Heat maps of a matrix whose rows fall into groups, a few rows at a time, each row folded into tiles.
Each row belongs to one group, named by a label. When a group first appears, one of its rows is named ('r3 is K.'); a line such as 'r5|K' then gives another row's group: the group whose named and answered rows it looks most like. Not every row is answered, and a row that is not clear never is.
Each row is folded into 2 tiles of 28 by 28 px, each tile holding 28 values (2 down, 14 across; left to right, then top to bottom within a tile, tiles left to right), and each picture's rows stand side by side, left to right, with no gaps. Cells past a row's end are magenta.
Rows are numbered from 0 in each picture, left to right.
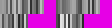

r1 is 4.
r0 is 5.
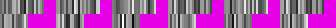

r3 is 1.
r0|4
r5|1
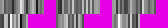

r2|1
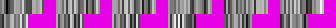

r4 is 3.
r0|3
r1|5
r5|3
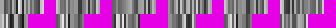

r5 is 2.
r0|5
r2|4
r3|5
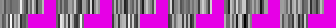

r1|4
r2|3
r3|3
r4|5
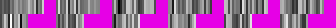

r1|3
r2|3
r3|1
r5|1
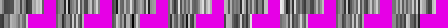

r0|3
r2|4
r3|3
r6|3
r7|5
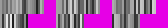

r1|5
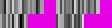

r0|5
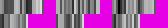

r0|3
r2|3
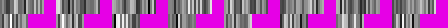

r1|1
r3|5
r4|1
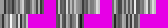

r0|1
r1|3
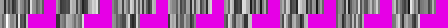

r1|3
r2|5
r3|2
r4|1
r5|1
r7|1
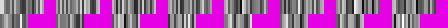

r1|5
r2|2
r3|3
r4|1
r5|4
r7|1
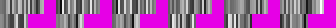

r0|5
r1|4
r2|4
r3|4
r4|4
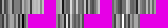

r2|4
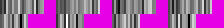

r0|4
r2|3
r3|4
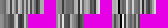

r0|5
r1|5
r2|5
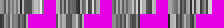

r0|3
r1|2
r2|5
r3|2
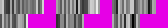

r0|2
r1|3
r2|5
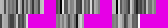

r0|2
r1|4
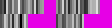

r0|4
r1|3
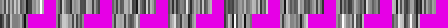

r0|3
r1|1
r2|4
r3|4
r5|1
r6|1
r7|2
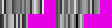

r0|3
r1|4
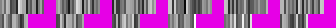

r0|1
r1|1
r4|2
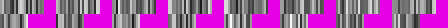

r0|1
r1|2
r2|1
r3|2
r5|1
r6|3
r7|5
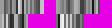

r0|5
